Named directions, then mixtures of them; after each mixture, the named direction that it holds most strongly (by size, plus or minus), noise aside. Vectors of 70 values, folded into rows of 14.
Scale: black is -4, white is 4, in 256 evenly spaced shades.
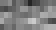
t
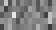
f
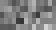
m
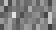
f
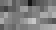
t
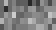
f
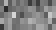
f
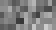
m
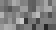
m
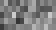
m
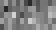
f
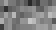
t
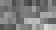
t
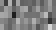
f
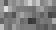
t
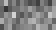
f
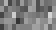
f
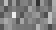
f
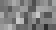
m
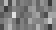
f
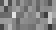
f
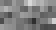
t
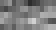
t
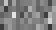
f
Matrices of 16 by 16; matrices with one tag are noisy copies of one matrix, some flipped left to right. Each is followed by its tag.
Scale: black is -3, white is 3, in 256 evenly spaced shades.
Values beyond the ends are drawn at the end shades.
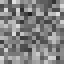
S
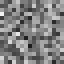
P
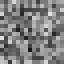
P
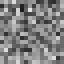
S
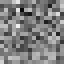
S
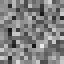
P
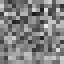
S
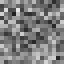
S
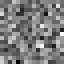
P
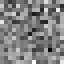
S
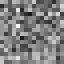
S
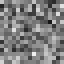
S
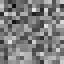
S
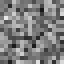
P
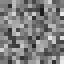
P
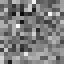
S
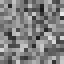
P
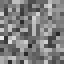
P
